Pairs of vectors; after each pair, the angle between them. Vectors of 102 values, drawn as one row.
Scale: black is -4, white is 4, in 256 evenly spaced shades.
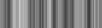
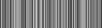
orthogonal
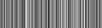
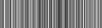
partly opposed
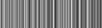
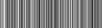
partly aligned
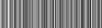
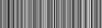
nearly opposite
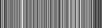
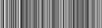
partly opposed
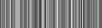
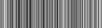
partly opposed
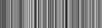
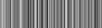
nearly opposite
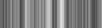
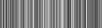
partly aligned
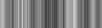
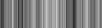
nearly opposite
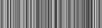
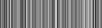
nearly opposite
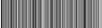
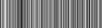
partly opposed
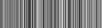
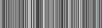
nearly opposite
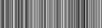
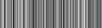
nearly opposite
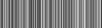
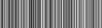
nearly parallel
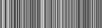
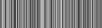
nearly parallel
